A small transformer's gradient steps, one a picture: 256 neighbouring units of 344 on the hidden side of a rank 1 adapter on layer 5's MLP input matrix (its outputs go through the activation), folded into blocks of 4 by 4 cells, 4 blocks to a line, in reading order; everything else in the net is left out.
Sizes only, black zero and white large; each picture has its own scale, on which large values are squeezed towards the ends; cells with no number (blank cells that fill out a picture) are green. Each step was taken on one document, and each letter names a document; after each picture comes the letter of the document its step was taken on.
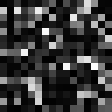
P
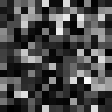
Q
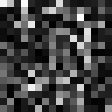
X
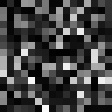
P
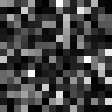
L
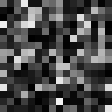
Q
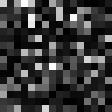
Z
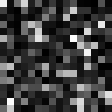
X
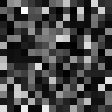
L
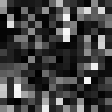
L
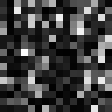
P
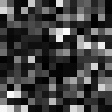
L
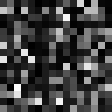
L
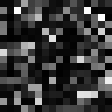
P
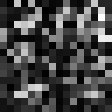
Q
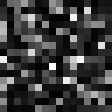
Z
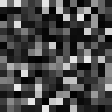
X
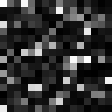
Z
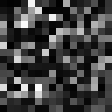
Q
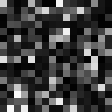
L
